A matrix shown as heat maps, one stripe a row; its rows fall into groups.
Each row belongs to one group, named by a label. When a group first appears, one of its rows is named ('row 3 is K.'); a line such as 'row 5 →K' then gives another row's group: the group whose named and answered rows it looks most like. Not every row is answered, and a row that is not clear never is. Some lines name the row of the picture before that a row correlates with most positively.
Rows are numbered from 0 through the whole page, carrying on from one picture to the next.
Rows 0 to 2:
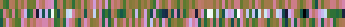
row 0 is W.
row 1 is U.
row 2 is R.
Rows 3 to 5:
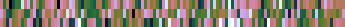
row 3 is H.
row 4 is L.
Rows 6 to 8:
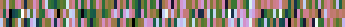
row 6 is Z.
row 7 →H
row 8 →L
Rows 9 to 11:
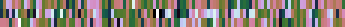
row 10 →W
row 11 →L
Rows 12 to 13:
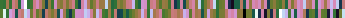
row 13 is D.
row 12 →R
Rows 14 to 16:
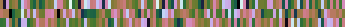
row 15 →H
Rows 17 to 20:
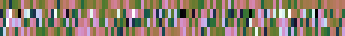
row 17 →H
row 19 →Z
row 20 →D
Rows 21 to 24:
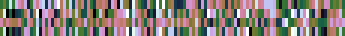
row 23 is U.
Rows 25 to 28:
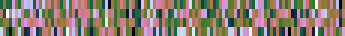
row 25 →R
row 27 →R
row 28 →L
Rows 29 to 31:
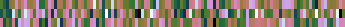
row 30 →R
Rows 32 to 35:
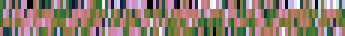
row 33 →D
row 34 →R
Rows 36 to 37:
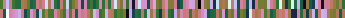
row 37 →Z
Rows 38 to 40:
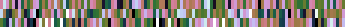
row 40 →W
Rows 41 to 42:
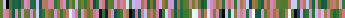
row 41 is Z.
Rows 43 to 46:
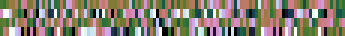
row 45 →W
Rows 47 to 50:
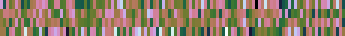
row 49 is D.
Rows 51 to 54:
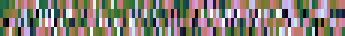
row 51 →W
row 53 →W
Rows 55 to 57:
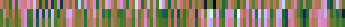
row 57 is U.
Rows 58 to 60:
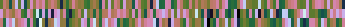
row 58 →D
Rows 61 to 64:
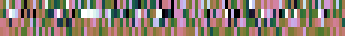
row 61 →Z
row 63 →D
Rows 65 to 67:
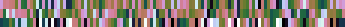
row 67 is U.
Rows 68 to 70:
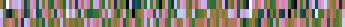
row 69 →L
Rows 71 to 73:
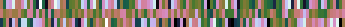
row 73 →R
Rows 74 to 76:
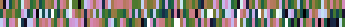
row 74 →H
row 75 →U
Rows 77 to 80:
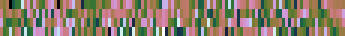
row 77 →H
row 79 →L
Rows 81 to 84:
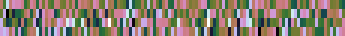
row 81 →Z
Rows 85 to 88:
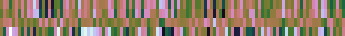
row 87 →W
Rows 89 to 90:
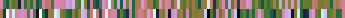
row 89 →L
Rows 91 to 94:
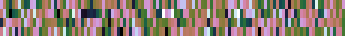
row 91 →L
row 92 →H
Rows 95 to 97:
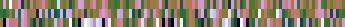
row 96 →U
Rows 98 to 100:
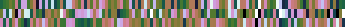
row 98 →U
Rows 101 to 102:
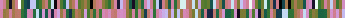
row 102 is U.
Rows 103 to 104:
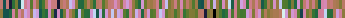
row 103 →H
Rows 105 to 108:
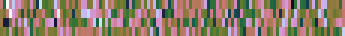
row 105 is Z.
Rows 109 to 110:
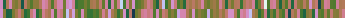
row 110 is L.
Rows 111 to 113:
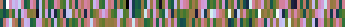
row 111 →Z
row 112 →U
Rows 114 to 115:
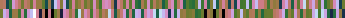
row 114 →R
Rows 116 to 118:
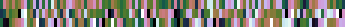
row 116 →U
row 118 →W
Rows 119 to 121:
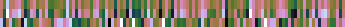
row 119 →Z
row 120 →Z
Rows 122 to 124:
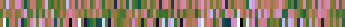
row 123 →U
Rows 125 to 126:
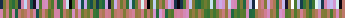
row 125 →R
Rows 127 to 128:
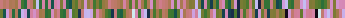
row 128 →R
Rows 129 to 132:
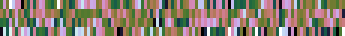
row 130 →D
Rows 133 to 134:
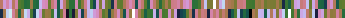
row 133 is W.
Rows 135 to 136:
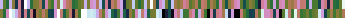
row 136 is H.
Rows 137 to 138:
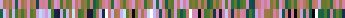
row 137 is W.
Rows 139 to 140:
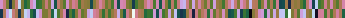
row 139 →L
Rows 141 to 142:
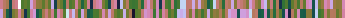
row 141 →L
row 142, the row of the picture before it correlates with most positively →139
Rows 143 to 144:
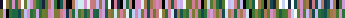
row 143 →D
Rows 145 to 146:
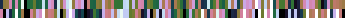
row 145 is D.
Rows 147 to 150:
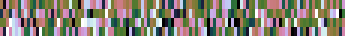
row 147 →H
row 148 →R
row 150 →Z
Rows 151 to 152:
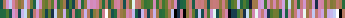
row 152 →R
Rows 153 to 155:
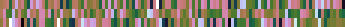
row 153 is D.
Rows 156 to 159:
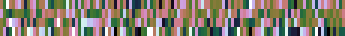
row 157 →L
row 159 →R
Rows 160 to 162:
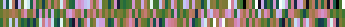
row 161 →U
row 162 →W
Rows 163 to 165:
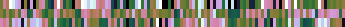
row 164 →R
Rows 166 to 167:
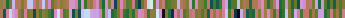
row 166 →R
